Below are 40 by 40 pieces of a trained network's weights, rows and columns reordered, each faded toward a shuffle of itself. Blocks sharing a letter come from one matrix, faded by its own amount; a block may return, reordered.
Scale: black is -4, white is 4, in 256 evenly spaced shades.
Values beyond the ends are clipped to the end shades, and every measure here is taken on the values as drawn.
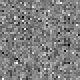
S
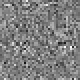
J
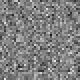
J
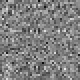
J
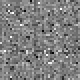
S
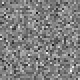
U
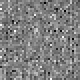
S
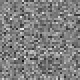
J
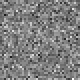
U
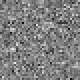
U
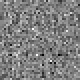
U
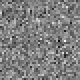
U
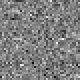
U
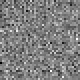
U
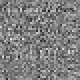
J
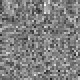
J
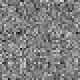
J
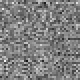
J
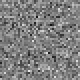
U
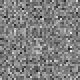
J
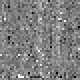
S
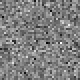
U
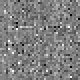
S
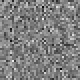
J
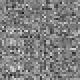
J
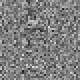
J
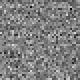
U
